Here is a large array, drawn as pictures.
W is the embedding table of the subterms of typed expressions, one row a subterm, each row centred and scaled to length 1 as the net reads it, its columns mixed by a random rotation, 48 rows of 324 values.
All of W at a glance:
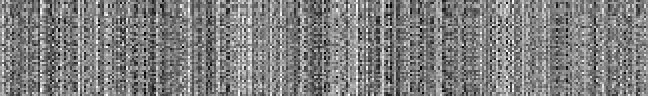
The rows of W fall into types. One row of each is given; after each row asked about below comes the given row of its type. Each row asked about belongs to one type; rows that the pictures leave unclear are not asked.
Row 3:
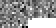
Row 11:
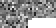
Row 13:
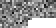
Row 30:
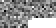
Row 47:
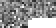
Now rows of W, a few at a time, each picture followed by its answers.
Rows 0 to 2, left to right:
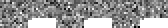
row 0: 13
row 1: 11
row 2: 3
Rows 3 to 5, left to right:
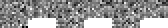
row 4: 13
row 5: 13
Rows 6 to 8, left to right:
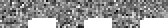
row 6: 47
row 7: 47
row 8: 30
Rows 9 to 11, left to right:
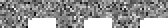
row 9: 11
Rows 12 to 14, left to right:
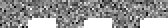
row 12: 3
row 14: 11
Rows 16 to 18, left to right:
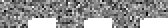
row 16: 30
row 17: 47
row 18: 11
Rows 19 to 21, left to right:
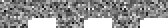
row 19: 30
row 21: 11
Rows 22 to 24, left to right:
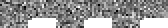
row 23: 47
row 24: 30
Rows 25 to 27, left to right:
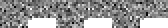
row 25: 3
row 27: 11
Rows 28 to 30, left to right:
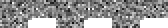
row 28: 13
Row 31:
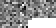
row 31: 3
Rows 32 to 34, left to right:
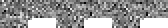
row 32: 30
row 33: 11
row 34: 11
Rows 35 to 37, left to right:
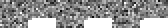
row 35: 13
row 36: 30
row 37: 47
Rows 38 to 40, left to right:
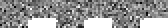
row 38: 3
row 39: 47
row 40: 11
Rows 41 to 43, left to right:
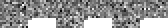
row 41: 3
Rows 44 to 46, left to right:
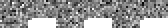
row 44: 47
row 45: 13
